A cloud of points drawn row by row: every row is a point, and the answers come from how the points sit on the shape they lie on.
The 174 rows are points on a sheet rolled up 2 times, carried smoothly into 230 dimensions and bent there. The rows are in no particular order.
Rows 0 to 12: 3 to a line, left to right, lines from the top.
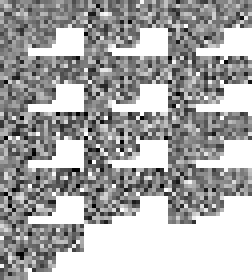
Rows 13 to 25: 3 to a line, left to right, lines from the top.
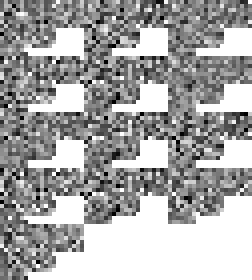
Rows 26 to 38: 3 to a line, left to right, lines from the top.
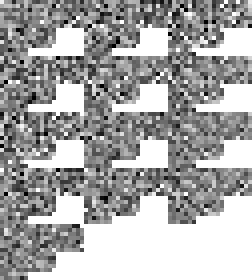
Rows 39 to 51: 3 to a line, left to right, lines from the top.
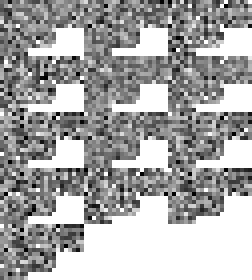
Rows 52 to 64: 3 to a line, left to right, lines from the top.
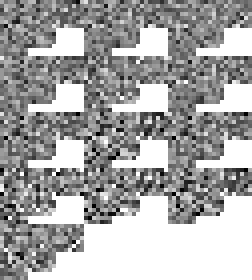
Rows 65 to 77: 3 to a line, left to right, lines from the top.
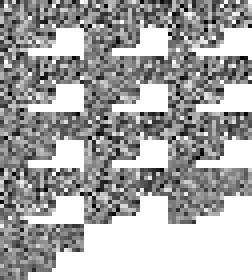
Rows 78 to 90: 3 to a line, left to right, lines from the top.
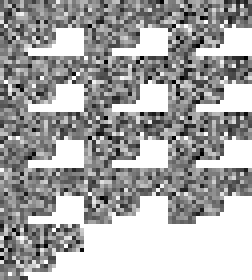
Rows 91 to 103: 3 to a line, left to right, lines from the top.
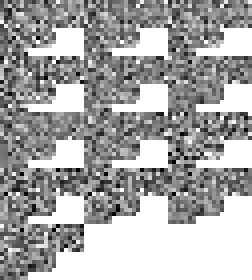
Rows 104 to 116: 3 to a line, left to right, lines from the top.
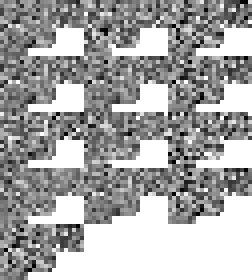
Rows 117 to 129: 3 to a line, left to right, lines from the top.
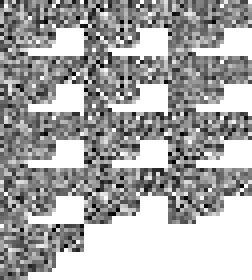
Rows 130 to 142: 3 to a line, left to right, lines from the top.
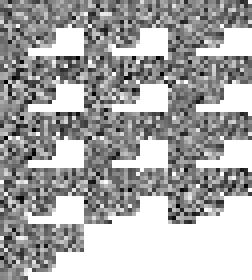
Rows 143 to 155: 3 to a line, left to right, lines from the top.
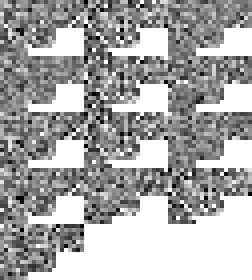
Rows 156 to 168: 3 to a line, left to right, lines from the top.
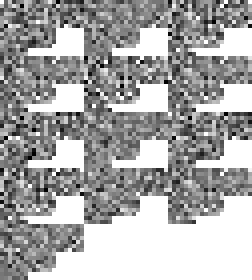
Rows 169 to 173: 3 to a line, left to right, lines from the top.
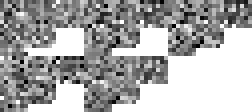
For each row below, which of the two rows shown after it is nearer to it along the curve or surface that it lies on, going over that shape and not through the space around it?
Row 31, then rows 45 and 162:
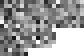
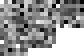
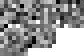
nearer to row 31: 45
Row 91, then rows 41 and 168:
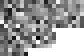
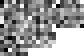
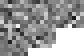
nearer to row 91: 168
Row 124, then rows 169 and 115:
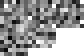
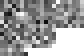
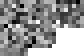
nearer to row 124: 115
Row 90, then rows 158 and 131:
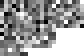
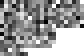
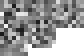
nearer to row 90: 158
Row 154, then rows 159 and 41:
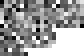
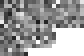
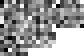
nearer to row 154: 41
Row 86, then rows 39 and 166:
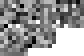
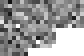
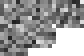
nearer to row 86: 166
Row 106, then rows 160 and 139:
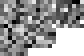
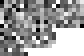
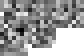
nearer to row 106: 160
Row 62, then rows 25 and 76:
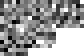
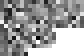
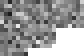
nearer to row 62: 25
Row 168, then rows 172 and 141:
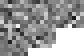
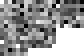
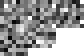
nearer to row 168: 172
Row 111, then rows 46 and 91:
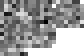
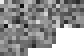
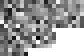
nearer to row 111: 91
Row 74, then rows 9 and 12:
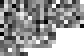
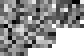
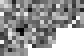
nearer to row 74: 9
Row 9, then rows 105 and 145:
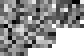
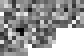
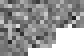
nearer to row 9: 105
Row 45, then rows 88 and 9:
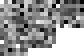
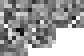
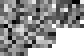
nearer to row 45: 88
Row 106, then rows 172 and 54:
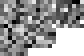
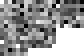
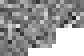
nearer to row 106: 172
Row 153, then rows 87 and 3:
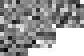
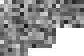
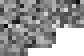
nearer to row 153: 3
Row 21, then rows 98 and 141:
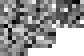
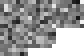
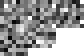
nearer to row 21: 141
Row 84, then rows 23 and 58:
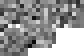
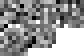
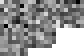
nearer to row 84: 58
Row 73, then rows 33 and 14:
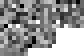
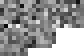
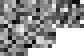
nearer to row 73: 14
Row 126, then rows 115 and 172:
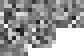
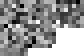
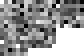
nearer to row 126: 172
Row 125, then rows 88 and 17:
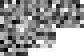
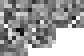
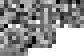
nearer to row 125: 17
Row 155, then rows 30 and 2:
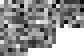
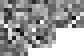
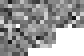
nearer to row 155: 30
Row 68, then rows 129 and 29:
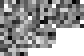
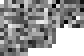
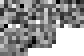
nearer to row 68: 29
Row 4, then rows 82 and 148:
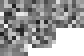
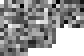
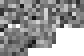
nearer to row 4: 82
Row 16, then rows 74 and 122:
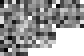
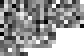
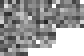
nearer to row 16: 74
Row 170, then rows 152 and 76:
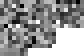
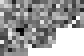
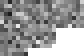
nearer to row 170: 152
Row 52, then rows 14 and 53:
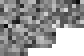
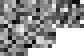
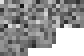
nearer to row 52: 53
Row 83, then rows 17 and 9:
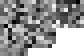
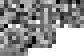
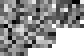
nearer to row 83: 9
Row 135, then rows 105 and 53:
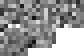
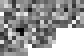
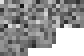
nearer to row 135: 53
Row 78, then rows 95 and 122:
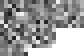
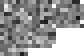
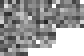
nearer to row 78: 122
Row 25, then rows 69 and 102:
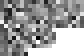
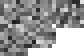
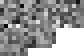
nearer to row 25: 69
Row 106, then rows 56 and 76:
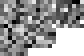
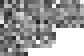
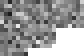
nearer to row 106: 56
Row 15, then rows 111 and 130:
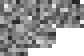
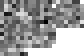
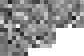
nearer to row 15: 111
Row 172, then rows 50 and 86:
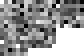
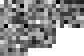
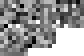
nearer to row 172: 50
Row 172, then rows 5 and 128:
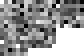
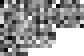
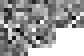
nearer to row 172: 128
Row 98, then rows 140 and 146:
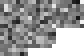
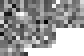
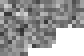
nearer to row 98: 140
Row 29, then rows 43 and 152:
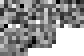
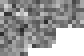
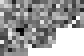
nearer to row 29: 152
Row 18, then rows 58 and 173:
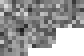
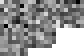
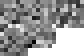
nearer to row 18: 58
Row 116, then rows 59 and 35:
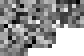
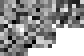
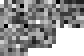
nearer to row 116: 59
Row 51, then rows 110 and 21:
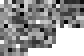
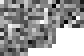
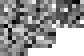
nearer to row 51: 110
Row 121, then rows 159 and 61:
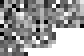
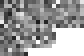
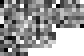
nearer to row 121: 61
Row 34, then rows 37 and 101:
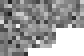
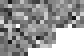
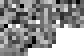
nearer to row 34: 37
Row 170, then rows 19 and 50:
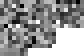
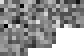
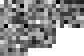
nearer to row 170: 50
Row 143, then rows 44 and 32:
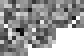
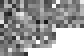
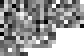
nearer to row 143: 44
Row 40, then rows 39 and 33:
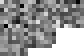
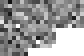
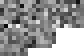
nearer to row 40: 33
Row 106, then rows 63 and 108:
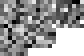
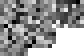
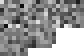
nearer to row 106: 63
